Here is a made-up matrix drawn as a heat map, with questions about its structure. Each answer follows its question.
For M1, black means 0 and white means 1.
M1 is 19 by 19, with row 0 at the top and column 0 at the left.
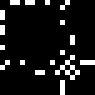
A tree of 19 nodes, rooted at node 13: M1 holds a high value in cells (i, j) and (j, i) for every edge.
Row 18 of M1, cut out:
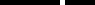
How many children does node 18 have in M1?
0
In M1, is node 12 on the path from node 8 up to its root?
no
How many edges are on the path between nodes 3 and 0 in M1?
1
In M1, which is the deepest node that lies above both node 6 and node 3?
0
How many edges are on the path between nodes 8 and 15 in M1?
2
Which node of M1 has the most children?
12
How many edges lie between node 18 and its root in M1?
2
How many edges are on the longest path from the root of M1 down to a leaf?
2
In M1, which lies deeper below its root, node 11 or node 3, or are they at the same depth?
the same depth
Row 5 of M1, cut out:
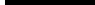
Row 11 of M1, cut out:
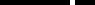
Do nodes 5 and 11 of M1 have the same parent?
no
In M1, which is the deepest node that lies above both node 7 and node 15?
14
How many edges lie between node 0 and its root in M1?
1
